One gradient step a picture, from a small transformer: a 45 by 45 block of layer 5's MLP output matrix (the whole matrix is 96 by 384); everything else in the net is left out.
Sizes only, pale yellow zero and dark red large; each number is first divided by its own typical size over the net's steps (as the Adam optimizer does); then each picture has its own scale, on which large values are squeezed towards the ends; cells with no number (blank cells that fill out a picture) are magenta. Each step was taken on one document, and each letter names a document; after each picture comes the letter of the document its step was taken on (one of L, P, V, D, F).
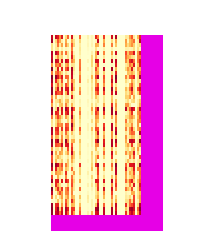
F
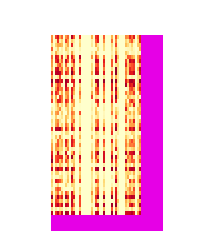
F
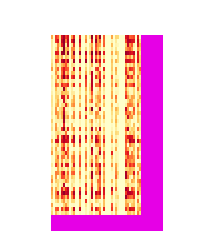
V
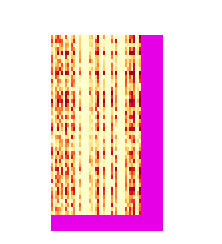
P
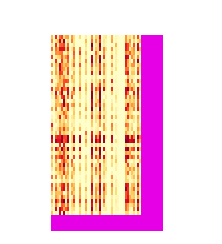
V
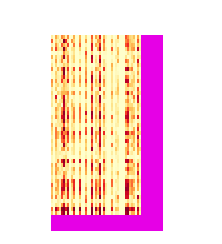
V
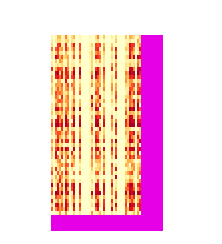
P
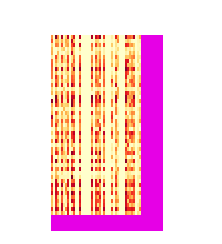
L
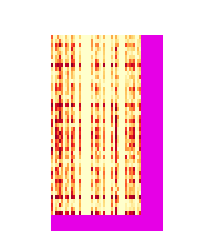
F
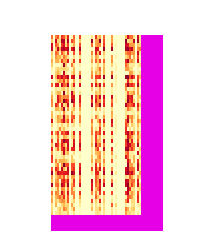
P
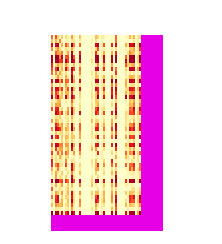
F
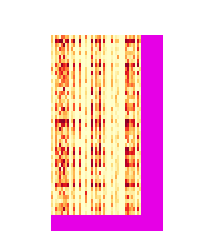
V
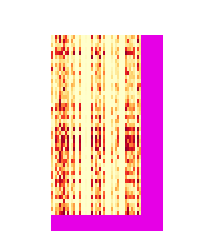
V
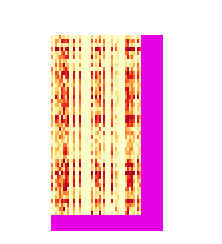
P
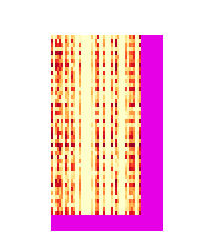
F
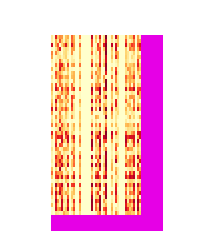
V
